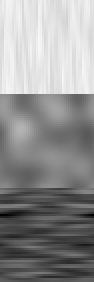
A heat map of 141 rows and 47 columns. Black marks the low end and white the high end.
It is made of 3 by 1 panels. Panel 1,1: very high, streaked downward, faint in contrast. Panel 2,1: middling, smooth. Panel 3,1: low, streaked across.
